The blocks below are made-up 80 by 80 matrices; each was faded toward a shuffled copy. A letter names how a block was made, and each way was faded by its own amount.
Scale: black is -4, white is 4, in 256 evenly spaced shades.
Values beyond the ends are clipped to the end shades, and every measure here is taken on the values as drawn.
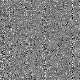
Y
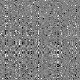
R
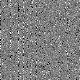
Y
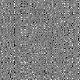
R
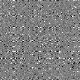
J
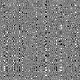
R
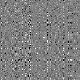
R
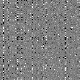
R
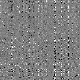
R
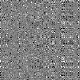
R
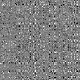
R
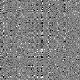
R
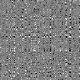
R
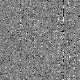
Y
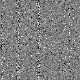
Y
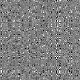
R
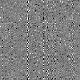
R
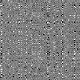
R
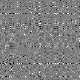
J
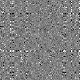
R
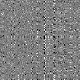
R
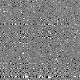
J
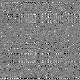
J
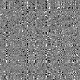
R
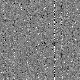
Y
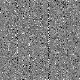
Y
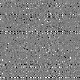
J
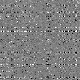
J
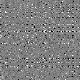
J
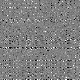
J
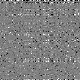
J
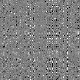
R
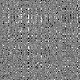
R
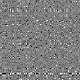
J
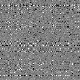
J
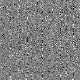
Y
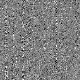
Y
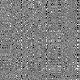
R
